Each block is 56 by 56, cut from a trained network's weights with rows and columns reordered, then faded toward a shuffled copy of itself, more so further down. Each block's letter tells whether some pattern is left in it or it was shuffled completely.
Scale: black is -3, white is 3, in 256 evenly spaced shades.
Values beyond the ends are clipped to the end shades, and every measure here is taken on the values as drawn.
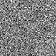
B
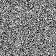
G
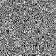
B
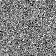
G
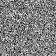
G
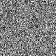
B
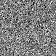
G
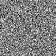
B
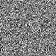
B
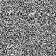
B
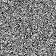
G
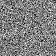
G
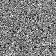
G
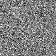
B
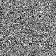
B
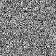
B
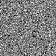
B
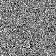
B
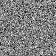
G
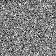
G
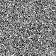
G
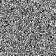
B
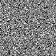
B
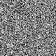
B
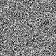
B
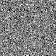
B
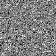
B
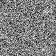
G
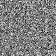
G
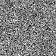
G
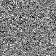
B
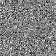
B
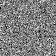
G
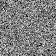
G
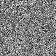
G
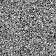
G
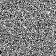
G
